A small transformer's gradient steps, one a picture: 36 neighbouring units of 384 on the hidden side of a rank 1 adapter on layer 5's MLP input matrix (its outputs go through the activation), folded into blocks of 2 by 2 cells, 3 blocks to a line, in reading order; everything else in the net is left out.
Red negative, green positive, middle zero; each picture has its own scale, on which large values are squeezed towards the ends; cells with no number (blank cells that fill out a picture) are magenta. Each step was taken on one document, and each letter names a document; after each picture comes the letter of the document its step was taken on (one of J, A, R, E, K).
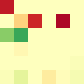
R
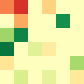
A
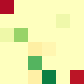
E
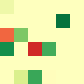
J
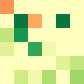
R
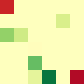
E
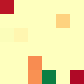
E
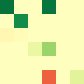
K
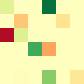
K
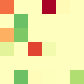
K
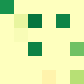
R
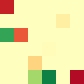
E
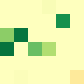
J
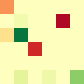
R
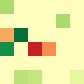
J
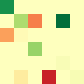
R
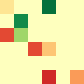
K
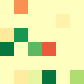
A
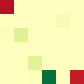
E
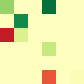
K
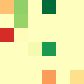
K
